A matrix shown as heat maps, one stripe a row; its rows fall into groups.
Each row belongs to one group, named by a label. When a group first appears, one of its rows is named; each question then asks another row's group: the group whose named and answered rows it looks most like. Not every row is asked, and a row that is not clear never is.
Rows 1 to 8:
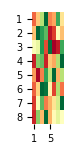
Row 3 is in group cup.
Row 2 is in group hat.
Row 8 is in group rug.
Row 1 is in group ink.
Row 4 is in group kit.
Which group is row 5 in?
rug
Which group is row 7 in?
kit
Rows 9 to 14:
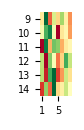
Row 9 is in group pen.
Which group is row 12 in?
ink
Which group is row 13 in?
ink
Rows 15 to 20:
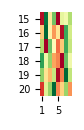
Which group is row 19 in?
ink
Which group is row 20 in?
hat
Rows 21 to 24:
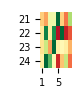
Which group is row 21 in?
cup
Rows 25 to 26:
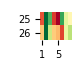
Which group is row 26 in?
kit
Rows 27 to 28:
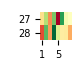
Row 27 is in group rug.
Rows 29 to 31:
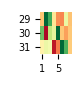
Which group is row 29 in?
hat
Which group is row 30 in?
cup
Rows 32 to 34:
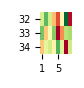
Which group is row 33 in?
ink
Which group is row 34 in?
cup
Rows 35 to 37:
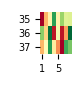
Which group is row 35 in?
rug
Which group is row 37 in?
kit
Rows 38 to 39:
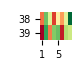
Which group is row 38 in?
kit
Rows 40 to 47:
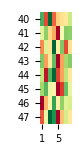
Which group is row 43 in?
ink
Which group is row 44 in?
ink
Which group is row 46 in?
rug
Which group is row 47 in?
hat
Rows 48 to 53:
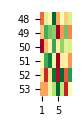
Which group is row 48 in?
rug
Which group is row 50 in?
rug
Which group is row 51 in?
hat
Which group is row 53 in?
cup
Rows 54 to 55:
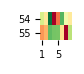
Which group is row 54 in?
kit
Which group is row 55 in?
cup
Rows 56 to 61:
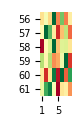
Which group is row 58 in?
rug
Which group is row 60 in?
rug
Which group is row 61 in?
hat
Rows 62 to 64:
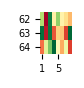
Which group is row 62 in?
cup
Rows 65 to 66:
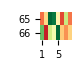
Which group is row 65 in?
hat
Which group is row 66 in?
cup
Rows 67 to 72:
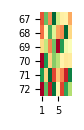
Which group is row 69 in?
rug
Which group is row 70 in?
pen
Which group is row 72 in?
pen
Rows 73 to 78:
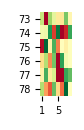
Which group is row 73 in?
ink
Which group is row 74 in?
cup
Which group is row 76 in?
rug
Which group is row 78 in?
ink
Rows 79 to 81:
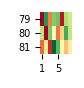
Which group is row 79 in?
pen
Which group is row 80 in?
ink
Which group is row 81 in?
pen
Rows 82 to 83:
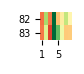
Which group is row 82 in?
pen
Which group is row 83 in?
pen
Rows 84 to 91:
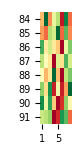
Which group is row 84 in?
pen
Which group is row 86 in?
ink
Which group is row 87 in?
kit
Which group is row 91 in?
kit
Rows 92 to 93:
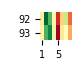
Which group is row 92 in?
hat
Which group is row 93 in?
hat
